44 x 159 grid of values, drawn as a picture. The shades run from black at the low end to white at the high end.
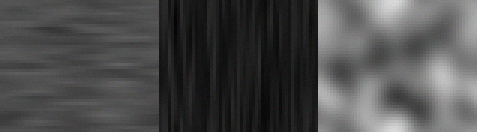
The table splits into one row of 3 panels. Panel 1,1: low, streaked across, faint in contrast. Panel 1,2: very low, streaked downward, faint in contrast. Panel 1,3: middling, smooth, strong in contrast.
